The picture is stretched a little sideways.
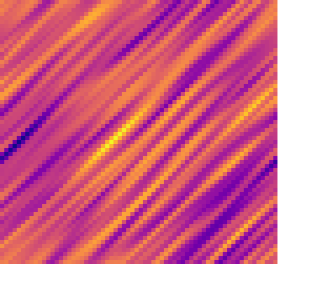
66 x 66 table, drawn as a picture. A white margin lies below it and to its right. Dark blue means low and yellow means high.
The grain runs diagonally up to the right. The halves do not mirror each other. On average the colour sits 50% of the way up the scale. There are no lone odd cells. The histogram is bell-shaped.
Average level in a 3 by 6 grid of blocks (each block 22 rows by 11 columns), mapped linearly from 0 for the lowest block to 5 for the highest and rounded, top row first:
443323 | 025433 | 334301
